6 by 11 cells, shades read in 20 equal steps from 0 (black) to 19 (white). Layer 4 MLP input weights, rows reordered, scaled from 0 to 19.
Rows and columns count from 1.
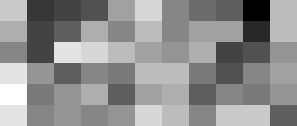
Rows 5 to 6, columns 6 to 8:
12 13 7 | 16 14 10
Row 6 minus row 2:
4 5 4 -3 1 2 4 -2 3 12 -7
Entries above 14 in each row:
2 0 2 1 1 4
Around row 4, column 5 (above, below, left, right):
14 7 10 14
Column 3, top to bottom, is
5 7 17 7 11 11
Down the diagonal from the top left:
15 5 17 10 7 16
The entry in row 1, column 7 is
10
